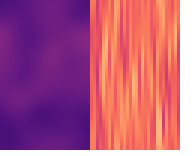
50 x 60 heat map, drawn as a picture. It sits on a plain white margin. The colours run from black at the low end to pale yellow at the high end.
It is made of 1 by 2 panels. Panel 1,1: low, smooth, faint in contrast. Panel 1,2: high, streaked downward.
